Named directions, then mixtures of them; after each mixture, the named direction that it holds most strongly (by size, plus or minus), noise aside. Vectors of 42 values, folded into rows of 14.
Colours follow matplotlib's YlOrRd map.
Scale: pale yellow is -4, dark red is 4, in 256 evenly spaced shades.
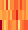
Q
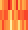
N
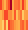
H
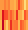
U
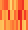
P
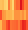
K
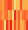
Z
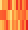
N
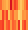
P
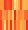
Z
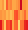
Q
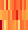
Q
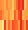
P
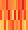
P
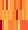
Q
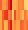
H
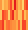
P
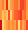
Q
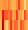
U
